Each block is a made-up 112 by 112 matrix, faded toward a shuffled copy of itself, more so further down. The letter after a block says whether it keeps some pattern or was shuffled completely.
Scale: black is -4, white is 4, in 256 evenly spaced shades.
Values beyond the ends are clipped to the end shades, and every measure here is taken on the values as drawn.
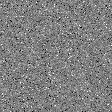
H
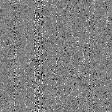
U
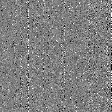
U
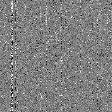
U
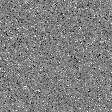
H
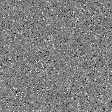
H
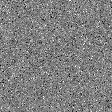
H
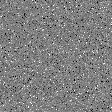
H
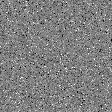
H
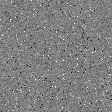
H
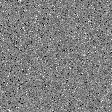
H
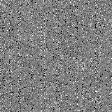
U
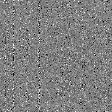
U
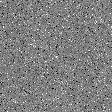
H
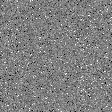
H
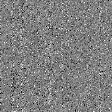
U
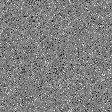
H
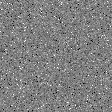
H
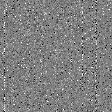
U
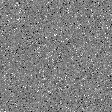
H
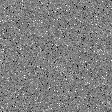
H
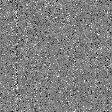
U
